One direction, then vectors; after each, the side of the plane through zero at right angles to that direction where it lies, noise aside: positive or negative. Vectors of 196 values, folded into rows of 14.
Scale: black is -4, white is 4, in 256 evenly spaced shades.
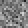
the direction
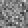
negative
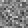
negative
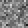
negative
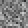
positive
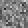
negative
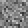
negative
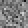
positive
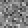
positive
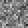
negative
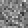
negative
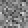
positive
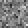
positive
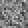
negative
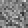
negative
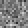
positive
